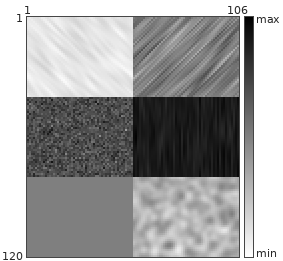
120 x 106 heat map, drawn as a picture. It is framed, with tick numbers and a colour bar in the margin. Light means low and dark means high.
The table splits into 3 rows of 2 panels. Panel 1,1: very low, slanting down to the right, faint in contrast. Panel 1,2: middling, slanting up to the right. Panel 2,1: high, fine-grained. Panel 2,2: very high, streaked downward, faint in contrast. Panel 3,1: middling, flat. Panel 3,2: low, blotchy.
